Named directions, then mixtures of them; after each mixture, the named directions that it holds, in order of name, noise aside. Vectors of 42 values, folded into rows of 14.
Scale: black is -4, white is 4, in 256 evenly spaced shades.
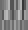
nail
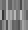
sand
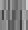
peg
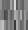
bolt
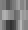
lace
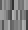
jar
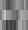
lace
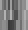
lace, peg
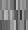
bolt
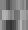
lace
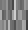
bolt, jar, sand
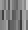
peg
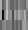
nail, peg, sand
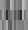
nail, peg, sand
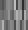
bolt, nail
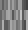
jar, nail, peg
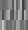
bolt, nail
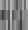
jar, lace, peg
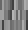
jar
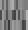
jar, sand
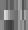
lace, nail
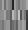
jar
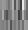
nail
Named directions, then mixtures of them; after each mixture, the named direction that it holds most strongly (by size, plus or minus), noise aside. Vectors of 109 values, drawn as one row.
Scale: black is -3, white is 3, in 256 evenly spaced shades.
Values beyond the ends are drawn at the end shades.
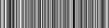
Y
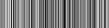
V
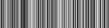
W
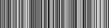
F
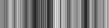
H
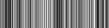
V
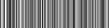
Y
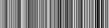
W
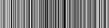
V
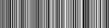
F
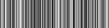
Y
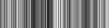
H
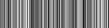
F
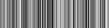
W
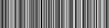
Y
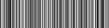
Y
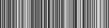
F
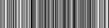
V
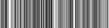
Y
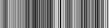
H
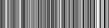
W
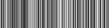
W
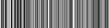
Y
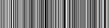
V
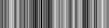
H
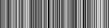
F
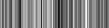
H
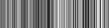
W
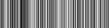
W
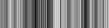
H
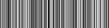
F
